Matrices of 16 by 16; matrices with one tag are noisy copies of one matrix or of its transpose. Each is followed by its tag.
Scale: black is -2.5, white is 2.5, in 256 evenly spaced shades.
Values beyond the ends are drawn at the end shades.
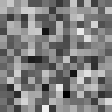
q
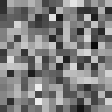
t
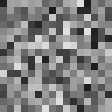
t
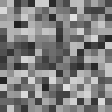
q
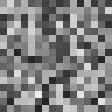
q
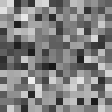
q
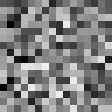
t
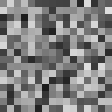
q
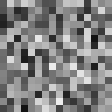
t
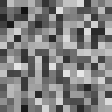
t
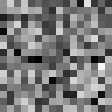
q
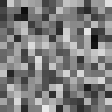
t
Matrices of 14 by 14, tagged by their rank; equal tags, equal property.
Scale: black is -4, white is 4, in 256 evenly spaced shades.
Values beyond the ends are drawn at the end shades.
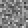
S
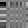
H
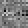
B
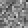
S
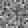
S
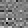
B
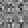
B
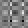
H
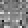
B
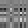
H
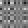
H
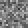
S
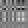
H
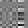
H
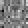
B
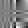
H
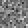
S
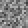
S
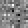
B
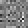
B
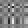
H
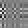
H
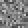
S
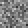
S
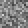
S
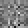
B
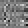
B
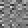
B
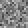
S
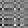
H
